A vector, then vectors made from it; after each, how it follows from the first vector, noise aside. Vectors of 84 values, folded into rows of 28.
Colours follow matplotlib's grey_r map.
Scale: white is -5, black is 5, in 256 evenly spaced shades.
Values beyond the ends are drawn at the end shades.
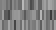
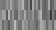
sign-scrambled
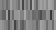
sign-scrambled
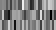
scaled up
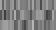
reversed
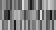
scaled up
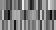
scaled up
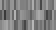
reversed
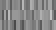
sign-scrambled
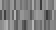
reversed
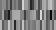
scaled up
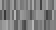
reversed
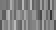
sign-scrambled
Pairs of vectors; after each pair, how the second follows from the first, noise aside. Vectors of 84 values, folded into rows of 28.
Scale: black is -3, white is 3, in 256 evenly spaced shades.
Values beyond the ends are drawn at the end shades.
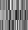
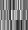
wrapped around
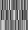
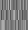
shrunk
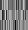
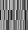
shuffled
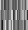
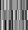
negated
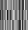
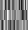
shuffled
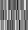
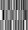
shuffled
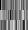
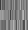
shrunk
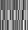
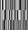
reversed
